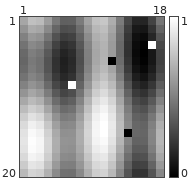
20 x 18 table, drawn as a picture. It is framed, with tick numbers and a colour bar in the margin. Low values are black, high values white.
Four lone cells stand out: two far higher and two far lower than their neighbours. Upright stripes repeat 2 times across the table. The ninth with the lowest average is the top right. The halves do not mirror each other.
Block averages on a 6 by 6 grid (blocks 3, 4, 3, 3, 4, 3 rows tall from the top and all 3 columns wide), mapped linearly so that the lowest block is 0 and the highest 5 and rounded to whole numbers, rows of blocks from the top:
3 1 2 3 0 0
2 0 1 3 0 0
2 1 2 4 1 0
4 2 3 5 2 2
5 3 3 5 2 2
4 3 3 4 1 1
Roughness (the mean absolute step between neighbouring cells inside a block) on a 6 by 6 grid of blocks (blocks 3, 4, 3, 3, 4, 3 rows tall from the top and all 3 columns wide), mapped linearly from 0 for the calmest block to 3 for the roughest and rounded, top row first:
011011 / 001112 / 013011 / 011011 / 000021 / 011011
